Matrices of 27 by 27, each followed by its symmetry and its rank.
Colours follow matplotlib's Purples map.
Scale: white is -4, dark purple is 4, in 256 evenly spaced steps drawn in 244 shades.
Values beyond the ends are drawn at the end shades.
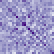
symmetric, rank five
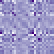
symmetric, rank three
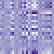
neither, rank two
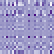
neither, rank two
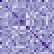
symmetric, rank five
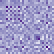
symmetric, rank three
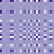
symmetric, rank one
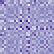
symmetric, rank three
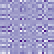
neither, rank two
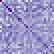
symmetric, rank five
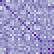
symmetric, rank five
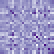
symmetric, rank three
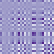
symmetric, rank one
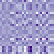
neither, rank two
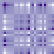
symmetric, rank one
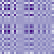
symmetric, rank one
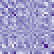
symmetric, rank three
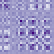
symmetric, rank three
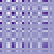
symmetric, rank one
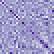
symmetric, rank five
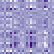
neither, rank two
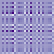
symmetric, rank one
